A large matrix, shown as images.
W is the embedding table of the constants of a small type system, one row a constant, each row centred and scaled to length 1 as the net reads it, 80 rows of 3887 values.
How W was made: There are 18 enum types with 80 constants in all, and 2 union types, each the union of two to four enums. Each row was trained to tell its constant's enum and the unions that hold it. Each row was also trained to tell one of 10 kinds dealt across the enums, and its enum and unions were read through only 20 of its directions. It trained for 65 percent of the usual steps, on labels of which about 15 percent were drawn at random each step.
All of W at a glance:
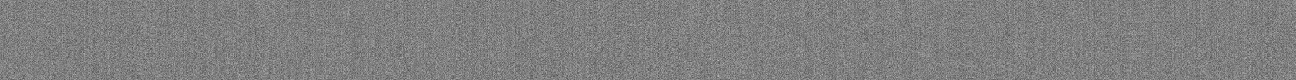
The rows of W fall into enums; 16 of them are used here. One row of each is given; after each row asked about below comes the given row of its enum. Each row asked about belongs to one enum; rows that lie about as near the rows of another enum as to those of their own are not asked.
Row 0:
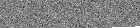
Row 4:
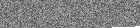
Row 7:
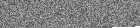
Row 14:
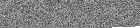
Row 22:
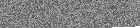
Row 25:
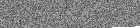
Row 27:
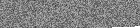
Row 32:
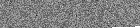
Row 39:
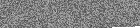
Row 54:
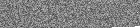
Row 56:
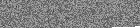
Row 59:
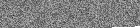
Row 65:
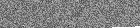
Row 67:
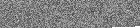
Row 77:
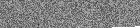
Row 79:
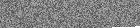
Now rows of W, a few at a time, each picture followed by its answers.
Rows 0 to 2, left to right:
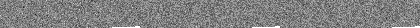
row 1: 39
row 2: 22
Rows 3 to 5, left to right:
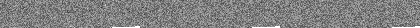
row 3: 67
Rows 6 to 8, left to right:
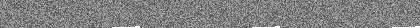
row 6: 4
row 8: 65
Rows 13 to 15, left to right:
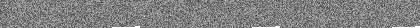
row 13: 7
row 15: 4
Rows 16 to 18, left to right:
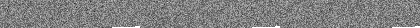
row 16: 54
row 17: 65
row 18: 39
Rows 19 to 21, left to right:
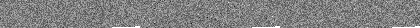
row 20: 0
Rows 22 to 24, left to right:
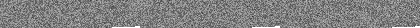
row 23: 27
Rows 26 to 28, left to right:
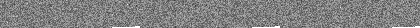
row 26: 67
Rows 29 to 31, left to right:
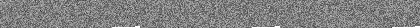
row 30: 59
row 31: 39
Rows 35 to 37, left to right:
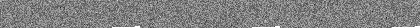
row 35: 27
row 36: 22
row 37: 59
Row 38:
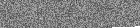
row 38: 77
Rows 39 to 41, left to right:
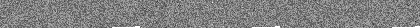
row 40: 59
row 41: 67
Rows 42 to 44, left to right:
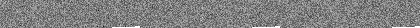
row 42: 14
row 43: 4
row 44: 65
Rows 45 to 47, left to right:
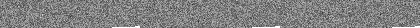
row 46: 27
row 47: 7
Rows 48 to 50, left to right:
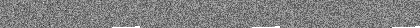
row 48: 56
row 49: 56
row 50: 4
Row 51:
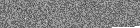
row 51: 54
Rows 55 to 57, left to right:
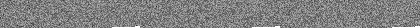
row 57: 14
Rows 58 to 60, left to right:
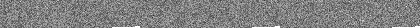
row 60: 0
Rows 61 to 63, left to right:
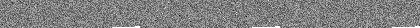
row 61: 67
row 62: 0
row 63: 67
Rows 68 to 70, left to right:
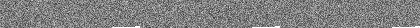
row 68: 54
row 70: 14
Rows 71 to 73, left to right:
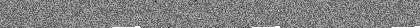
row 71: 65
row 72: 54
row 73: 54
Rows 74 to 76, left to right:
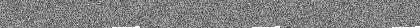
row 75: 59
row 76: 65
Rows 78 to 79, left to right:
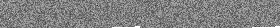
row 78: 59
